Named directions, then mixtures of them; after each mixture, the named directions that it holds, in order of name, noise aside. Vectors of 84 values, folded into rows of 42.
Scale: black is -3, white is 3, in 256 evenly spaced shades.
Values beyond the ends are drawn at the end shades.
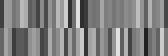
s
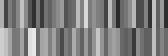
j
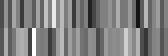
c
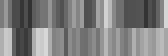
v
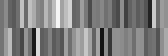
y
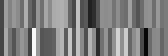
c, s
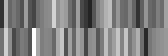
c, s, v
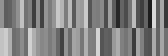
j, y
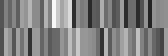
c, y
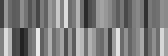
s, v, y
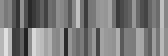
j, s, v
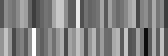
c, j, s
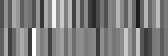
c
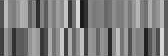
s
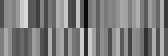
s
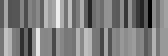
c, v, y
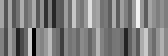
c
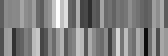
c, s, y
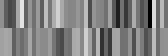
j, y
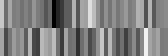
c, s, y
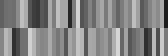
j, s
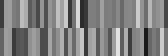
s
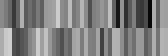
j, v, y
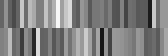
y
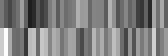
j, v
